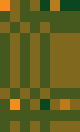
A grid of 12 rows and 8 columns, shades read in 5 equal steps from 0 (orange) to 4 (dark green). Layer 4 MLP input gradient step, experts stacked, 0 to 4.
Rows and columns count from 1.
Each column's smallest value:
0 0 2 2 2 1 1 2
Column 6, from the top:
1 3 3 2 2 2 2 2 3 2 3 2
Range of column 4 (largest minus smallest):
1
